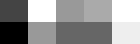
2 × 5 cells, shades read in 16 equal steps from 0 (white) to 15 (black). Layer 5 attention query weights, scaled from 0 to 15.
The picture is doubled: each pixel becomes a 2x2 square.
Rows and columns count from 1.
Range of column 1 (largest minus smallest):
4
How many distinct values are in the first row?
4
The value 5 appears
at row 1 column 4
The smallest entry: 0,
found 2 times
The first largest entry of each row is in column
1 1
